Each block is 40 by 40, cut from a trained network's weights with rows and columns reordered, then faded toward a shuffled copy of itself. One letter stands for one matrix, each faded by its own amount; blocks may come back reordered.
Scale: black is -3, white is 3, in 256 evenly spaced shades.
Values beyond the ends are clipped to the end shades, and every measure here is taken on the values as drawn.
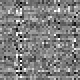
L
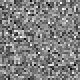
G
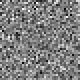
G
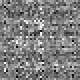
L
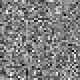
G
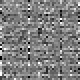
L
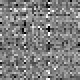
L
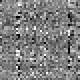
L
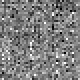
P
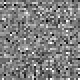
P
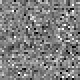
P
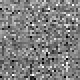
P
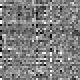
L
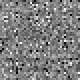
P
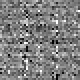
L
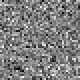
G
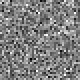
G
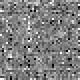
P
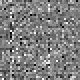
P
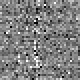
P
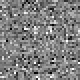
P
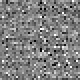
P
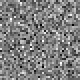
G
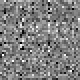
P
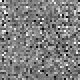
P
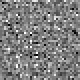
P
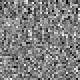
G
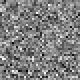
G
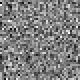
G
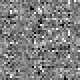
P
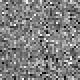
P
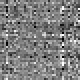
L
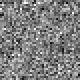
G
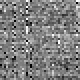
L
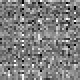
L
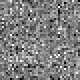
P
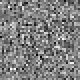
G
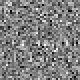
G
